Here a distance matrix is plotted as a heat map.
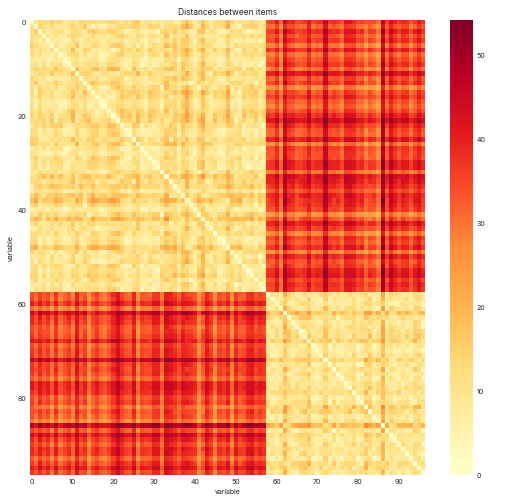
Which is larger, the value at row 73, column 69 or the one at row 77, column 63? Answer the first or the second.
the second
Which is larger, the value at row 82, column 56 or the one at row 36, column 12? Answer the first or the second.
the first
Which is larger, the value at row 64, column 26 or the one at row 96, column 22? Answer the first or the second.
the second
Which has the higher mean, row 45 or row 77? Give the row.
77
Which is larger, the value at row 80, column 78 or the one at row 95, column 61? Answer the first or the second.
the second
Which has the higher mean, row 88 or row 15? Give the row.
88
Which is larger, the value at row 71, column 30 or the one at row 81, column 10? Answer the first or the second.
the first
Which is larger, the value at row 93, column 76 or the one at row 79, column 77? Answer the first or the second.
the second
